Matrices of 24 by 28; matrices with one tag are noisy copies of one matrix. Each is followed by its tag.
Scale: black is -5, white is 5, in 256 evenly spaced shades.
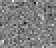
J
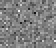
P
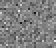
P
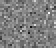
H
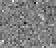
J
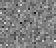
P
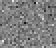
J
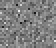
P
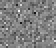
P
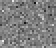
J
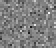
H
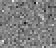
J
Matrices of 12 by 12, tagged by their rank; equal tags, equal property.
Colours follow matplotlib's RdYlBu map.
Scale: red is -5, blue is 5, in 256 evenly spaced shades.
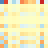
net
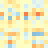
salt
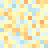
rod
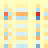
net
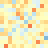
rod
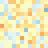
rod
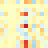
salt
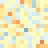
rod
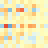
salt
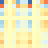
net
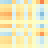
net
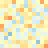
rod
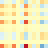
net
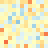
rod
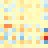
salt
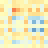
salt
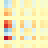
net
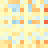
salt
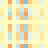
net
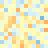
rod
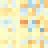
salt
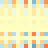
net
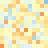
rod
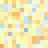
rod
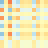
net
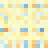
salt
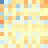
salt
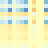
net
